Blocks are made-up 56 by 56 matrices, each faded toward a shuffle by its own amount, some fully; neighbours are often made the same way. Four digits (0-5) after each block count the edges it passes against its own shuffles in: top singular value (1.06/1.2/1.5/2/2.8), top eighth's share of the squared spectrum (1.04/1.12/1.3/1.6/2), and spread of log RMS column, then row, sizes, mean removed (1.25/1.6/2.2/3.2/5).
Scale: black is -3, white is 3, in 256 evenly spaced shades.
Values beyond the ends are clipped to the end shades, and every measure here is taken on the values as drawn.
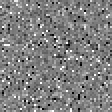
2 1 0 0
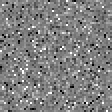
0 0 0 0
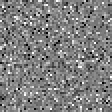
1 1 0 0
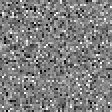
2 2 0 1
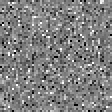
2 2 0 0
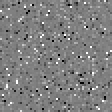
1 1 0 0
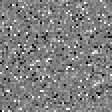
0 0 0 0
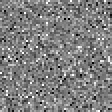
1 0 0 0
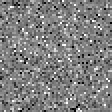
1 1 0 0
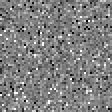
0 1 0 0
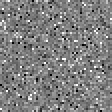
0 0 0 0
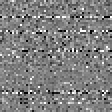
2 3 0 3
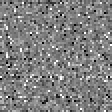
1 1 0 1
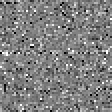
1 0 0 1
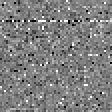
2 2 0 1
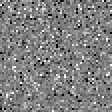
0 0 0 0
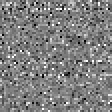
2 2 0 2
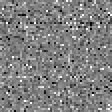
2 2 0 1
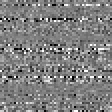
2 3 0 4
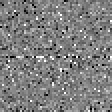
2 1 0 1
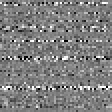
2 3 0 4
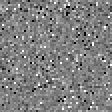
0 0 0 0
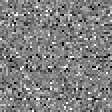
1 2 0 2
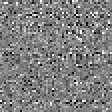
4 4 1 3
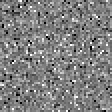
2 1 0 0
